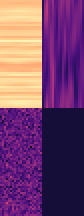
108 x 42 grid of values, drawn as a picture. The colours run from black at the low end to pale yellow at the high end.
It is made of 2 by 2 panels. Panel 1,1: very high, streaked across, faint in contrast. Panel 1,2: low, streaked downward. Panel 2,1: low, fine-grained. Panel 2,2: very low, flat.
